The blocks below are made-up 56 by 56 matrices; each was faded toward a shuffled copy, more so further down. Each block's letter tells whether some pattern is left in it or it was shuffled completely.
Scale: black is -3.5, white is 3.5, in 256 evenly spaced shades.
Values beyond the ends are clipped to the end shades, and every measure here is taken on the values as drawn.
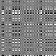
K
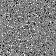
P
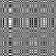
K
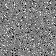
P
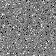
P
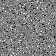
P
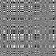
K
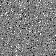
P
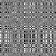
K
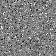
P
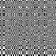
K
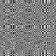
K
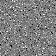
P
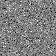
P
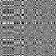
K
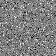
P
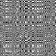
K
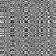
K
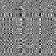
K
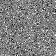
P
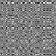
K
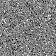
P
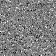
P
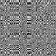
K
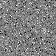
P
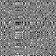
K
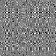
K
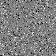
P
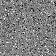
P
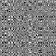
K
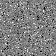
P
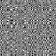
K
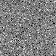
P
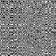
K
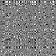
K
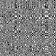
K
